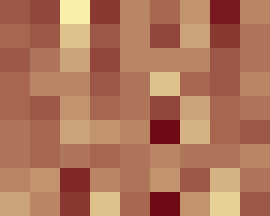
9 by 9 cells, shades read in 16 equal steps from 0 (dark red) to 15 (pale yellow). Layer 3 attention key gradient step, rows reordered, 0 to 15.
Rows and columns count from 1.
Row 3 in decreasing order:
10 8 8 8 7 7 5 5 4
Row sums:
59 60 62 65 60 62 63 66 66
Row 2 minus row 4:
0 -3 4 0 1 -8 4 -2 -1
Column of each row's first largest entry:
3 3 3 6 7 7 6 8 8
